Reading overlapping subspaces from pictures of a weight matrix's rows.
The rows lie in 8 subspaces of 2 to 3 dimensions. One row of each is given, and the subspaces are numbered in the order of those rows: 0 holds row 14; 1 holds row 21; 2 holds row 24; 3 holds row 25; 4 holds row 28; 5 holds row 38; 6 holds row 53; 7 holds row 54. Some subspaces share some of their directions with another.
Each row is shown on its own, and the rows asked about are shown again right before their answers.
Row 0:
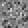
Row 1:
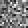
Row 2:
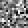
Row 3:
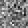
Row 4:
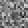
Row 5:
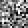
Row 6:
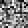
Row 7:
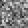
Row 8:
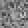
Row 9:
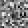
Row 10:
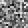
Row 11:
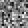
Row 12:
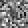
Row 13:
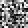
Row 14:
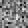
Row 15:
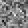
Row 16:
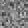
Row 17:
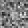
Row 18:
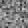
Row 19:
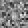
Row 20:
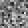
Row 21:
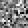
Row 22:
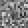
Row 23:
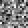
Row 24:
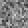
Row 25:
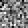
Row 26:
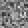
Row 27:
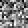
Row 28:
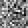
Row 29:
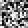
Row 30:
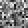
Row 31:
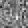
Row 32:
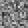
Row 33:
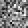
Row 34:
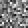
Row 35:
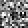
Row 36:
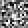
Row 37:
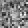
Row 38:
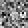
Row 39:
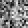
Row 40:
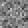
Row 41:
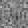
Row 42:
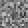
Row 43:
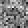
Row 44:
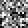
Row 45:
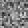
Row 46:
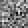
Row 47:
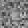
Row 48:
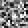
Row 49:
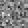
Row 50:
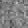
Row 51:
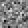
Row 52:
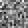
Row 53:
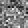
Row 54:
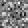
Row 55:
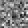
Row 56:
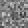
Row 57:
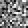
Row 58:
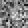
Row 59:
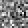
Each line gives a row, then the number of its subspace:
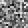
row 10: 0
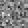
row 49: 6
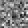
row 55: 1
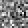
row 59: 2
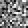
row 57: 4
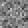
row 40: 7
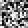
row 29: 2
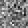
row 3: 4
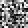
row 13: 0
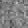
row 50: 2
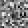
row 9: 5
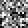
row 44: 5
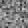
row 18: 0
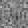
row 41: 0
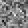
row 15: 2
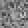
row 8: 6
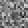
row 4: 3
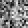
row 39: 2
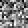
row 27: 3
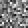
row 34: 4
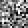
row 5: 1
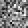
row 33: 4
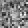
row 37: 6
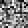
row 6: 0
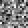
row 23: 0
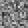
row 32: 2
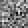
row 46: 1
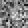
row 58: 2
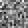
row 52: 3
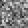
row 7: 2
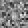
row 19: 1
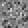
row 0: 7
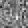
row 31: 0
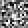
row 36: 5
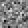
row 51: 7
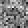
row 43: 6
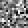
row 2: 1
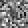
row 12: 3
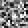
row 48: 1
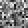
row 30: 3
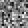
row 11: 7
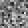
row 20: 7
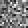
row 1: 4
